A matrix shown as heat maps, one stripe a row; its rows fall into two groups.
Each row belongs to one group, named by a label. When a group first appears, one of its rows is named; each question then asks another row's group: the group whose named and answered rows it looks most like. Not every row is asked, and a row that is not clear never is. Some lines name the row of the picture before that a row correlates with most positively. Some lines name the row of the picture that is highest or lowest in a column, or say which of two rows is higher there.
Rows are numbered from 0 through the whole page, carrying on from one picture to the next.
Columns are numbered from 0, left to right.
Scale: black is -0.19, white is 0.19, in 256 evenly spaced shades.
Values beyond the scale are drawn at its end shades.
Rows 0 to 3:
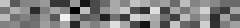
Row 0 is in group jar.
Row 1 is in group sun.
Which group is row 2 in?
jar
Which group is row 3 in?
sun
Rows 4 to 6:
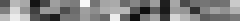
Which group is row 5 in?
sun
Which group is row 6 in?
sun
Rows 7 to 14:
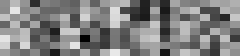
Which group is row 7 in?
sun
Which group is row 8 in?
sun
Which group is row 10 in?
sun
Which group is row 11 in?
jar
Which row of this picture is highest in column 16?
13
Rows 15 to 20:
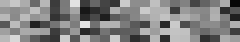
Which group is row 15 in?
jar
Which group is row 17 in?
jar
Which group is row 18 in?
sun
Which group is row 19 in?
jar
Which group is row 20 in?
sun
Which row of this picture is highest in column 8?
18
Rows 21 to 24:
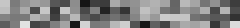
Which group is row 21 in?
jar
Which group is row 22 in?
jar
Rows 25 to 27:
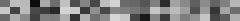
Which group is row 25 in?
sun
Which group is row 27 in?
sun
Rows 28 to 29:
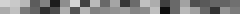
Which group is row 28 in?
jar
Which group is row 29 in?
sun
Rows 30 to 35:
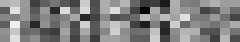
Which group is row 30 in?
sun
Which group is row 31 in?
sun
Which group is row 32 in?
jar
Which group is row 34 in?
sun
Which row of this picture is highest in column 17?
33
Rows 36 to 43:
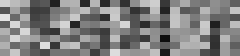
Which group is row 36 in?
jar
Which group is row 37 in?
sun
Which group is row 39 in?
sun
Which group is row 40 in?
jar
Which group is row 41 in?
sun
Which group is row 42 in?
jar
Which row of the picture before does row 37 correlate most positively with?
33
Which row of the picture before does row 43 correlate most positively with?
34
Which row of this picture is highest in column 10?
37
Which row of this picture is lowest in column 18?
37
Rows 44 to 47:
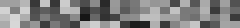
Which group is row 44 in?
jar
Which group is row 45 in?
jar
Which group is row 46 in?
jar
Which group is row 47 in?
sun
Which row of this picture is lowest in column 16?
47
